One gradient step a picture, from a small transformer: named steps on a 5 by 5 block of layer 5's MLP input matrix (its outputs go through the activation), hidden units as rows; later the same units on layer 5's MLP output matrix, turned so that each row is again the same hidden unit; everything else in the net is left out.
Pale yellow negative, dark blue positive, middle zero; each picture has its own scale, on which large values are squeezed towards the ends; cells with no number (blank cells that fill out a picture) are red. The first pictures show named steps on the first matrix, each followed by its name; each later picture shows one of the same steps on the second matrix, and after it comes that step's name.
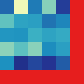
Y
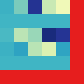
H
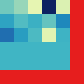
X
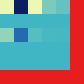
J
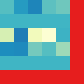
H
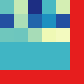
X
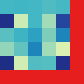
Y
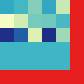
X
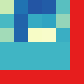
X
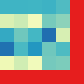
Y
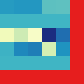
H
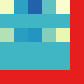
J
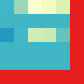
J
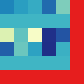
H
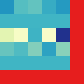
H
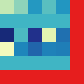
H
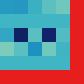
H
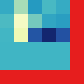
X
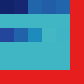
J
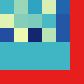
X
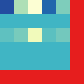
J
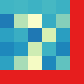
Y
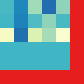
X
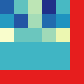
X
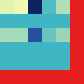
J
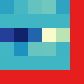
H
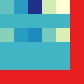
J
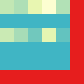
J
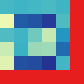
Y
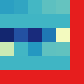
H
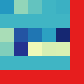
H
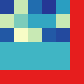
X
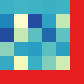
Y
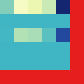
J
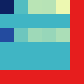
J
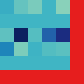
H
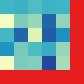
Y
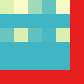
J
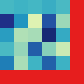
Y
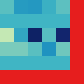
H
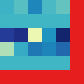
H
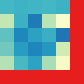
Y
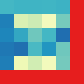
Y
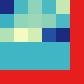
X
